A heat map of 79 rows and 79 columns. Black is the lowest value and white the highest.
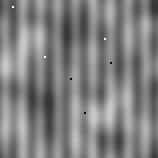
Lone odd cells: 6, 3 higher and 3 lower than their neighbours. Slope: none. Average level on the scale: 50%. Histogram: bell-shaped. Stripes: upright, repeating 9 times.
